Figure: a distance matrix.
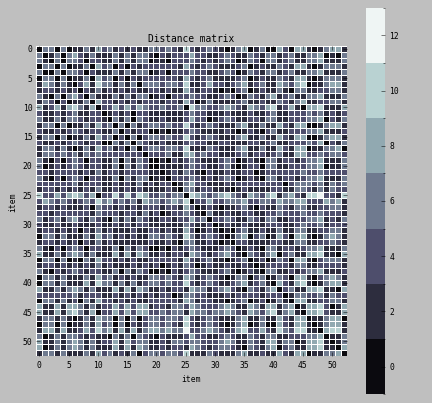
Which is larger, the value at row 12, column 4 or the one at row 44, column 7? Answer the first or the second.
the second
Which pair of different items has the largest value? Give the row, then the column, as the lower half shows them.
48, 25
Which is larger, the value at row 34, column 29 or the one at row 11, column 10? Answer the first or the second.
the second
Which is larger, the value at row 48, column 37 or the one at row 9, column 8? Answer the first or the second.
the second
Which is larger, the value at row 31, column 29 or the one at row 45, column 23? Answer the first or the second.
the second
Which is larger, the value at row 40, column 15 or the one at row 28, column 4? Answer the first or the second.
the second
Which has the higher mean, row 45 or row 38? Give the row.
45
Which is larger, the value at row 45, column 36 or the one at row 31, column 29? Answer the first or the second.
the first
